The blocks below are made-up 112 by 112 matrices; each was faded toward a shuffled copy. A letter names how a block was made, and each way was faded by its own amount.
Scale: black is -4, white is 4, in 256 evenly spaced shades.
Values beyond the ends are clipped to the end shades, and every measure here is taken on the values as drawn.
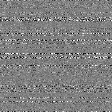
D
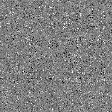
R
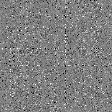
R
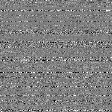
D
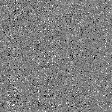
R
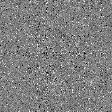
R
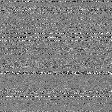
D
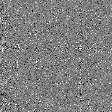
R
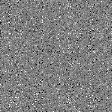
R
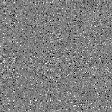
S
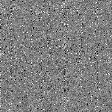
R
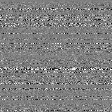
D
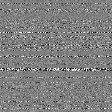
D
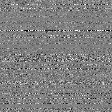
D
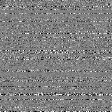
D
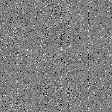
R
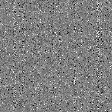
R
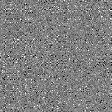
S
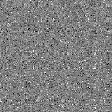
S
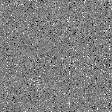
R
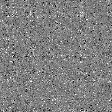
R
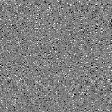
S
